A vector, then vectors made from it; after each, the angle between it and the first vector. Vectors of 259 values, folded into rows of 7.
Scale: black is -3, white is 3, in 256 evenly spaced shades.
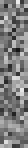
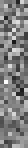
nearly opposite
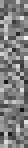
partly aligned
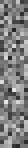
partly aligned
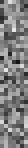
orthogonal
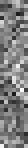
partly aligned
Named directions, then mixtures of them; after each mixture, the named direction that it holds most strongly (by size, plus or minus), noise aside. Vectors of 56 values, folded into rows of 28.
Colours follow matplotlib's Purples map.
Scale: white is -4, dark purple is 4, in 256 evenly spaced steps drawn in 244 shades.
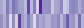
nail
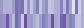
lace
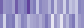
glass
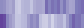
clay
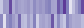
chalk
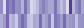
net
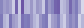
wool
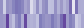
lace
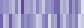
wool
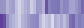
clay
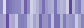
net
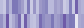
lace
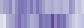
clay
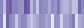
glass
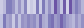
glass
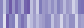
glass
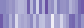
clay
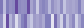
glass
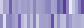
chalk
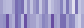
lace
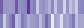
glass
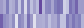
nail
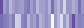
glass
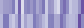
wool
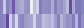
net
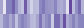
net
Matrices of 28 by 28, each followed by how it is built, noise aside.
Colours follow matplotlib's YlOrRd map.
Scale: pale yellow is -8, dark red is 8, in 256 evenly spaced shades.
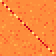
diagonal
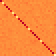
diagonal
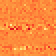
uneven rows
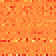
uneven rows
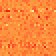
uneven rows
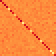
diagonal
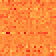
uneven rows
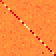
diagonal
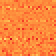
uneven rows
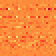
uneven rows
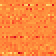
uneven rows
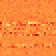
uneven rows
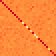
diagonal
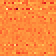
uneven rows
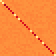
diagonal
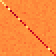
diagonal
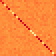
diagonal
